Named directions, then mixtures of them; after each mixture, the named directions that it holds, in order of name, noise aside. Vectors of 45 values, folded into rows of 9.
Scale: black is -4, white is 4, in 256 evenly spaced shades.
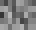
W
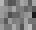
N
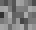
W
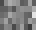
N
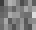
N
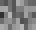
W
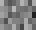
N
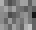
N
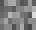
N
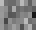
N
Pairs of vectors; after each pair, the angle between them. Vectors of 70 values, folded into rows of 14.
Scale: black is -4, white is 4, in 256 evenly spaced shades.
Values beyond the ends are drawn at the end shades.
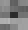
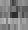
nearly parallel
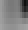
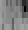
nearly parallel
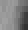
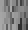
partly aligned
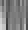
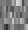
orthogonal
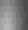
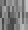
partly opposed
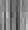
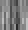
nearly parallel
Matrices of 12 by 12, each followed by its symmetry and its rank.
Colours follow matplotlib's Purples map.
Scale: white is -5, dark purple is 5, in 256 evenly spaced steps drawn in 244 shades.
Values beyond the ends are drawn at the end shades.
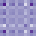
symmetric, rank one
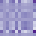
neither, rank one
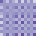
symmetric, rank one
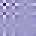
symmetric, rank one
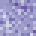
antisymmetric, full rank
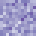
antisymmetric, full rank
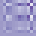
neither, rank one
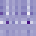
neither, rank one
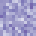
neither, full rank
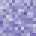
neither, full rank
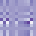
neither, rank one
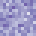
neither, full rank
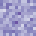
neither, full rank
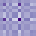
symmetric, rank one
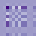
symmetric, rank one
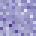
antisymmetric, full rank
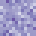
antisymmetric, full rank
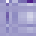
neither, rank one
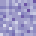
antisymmetric, full rank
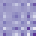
symmetric, rank one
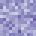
neither, full rank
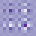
symmetric, rank one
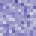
neither, full rank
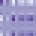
neither, rank one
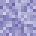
antisymmetric, full rank
